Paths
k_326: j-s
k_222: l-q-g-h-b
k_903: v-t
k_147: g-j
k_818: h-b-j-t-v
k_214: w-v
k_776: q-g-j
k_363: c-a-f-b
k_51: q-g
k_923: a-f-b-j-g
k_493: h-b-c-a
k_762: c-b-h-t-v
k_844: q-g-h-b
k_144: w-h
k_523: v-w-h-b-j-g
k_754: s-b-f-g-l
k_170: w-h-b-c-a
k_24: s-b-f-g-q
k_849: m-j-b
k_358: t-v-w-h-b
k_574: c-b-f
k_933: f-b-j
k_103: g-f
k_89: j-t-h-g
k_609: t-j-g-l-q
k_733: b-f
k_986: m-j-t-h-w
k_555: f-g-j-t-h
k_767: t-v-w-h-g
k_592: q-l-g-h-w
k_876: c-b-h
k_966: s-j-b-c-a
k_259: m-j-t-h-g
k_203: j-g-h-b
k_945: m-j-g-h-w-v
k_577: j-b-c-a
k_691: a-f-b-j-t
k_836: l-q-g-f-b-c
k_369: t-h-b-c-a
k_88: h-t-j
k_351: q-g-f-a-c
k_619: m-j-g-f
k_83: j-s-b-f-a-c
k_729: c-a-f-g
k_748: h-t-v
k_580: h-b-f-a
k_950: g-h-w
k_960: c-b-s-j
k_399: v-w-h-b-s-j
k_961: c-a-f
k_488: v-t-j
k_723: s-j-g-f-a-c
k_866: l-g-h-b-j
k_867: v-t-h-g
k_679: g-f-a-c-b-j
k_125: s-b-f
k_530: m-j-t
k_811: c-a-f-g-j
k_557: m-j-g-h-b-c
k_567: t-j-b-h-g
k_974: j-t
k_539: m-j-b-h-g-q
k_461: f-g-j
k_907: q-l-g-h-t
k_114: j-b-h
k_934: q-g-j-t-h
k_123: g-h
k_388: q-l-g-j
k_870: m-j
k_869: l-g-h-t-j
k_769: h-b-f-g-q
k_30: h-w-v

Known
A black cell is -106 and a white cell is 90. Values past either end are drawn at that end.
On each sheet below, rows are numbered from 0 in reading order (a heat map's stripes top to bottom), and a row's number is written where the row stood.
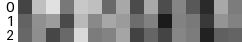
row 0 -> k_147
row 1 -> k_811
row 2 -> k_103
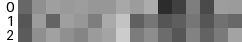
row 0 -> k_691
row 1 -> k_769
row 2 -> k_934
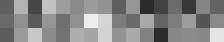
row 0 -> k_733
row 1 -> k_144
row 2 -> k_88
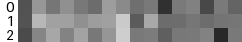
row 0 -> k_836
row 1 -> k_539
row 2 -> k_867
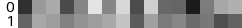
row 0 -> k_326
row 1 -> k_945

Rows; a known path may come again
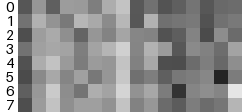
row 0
k_769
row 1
k_619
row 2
k_388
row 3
k_986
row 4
k_818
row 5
k_867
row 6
k_88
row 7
k_89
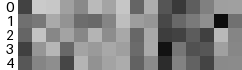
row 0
k_114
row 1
k_903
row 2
k_933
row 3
k_966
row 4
k_723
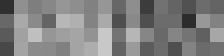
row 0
k_754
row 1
k_461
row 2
k_259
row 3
k_399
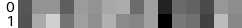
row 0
k_83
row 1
k_577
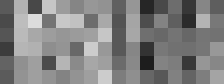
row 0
k_733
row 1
k_147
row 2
k_539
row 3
k_876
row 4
k_811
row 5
k_934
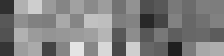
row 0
k_866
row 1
k_580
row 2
k_523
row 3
k_326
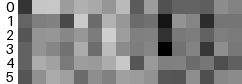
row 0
k_203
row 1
k_729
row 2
k_170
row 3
k_363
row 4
k_945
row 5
k_609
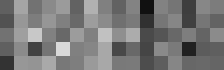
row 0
k_574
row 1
k_836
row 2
k_488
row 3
k_103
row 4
k_222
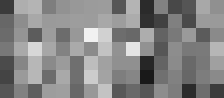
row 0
k_960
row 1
k_691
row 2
k_144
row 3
k_530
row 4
k_369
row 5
k_493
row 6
k_51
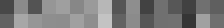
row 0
k_24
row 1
k_776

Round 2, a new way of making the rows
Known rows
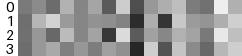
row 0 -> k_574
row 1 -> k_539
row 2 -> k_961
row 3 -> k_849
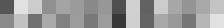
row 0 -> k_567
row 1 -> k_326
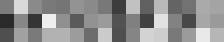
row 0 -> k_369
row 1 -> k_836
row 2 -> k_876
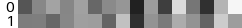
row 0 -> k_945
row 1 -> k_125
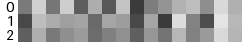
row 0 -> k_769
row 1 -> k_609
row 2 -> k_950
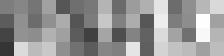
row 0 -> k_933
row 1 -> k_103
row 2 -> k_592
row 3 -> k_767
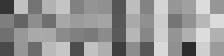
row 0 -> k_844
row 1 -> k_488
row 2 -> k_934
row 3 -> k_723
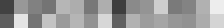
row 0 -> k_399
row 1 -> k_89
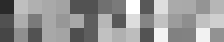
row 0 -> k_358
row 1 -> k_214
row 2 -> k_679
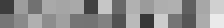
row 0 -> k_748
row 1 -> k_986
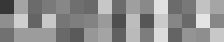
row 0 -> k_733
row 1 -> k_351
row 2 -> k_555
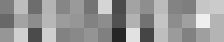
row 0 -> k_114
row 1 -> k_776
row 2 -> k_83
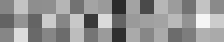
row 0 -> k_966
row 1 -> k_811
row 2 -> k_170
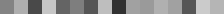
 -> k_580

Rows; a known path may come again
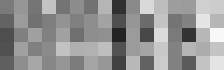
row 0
k_818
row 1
k_123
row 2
k_945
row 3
k_867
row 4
k_870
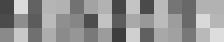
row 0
k_203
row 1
k_363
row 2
k_326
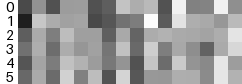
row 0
k_679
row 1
k_358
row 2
k_88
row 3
k_974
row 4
k_51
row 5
k_729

